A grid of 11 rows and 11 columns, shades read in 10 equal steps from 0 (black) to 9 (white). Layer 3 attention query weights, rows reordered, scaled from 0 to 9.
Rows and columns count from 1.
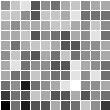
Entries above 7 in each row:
1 1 0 1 0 0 2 2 2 0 0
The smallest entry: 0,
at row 11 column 1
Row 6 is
5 7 4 3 6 4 7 4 5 5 6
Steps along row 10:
up down up down down same up down up down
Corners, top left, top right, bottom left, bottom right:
5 6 0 2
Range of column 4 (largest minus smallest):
4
